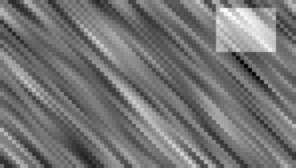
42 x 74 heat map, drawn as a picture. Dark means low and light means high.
Odd patch: higher, in the top right. Mirror symmetry: none. Grain: diagonal, down to the right. Ninth with the highest average: top right.
